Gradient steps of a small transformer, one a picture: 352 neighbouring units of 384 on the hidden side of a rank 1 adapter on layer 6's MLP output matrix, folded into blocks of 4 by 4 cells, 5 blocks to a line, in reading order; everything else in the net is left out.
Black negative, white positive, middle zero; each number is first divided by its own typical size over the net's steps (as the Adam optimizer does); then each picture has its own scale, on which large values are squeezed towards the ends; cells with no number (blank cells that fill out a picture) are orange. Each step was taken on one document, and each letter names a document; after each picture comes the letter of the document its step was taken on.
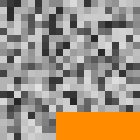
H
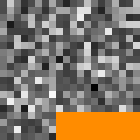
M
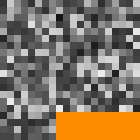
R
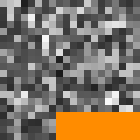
H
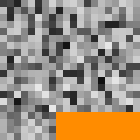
H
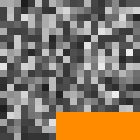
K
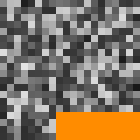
K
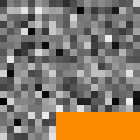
H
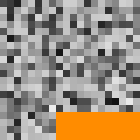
H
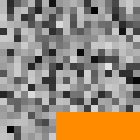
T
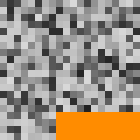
R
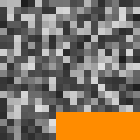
K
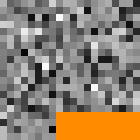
M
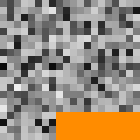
K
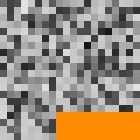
K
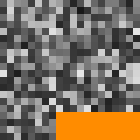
R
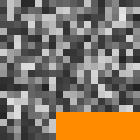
K
